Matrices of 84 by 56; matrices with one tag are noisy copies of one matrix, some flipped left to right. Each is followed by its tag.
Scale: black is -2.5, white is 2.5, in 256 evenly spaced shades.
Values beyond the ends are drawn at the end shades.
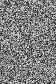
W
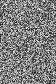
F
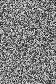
F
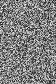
F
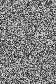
W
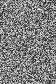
F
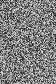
F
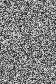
W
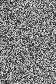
F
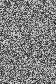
W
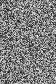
F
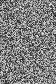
F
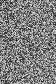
F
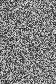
F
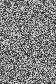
W
